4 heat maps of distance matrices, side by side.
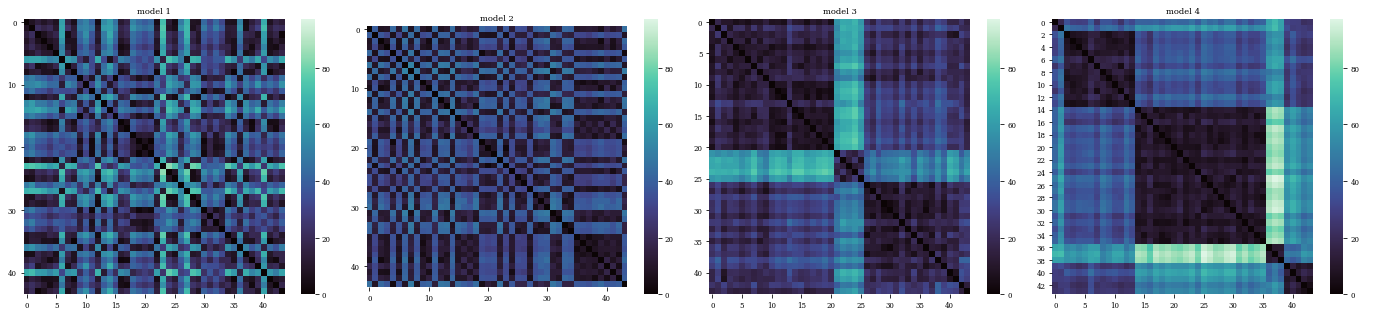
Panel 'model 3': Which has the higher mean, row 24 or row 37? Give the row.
24
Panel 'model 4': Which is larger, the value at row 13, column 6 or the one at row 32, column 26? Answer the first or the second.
the first
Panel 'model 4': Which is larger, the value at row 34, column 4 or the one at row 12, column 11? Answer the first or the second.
the first
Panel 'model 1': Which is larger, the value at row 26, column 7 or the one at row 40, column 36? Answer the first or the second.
the first
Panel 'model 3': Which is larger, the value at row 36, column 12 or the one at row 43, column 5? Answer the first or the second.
the first
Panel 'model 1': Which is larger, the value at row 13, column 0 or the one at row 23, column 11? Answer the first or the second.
the first
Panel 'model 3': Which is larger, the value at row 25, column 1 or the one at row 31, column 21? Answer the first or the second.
the first
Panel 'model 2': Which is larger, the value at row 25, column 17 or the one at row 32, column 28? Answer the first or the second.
the second
